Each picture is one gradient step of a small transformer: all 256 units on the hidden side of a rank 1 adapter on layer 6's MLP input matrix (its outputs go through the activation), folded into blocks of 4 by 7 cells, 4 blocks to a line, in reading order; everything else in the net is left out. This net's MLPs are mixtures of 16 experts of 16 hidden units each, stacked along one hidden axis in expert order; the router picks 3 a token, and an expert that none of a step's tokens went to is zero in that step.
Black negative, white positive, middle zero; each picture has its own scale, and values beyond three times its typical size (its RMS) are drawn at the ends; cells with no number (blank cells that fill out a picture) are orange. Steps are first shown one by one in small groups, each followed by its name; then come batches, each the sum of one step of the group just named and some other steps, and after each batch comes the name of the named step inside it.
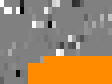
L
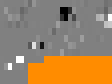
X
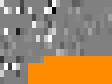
L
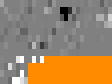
X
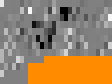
X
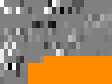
L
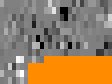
X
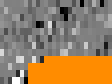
X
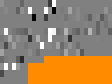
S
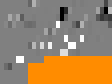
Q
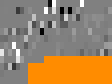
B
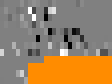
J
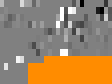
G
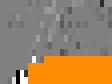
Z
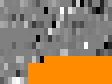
G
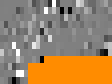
B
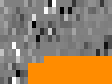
B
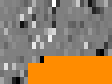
S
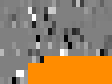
J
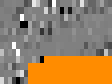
B
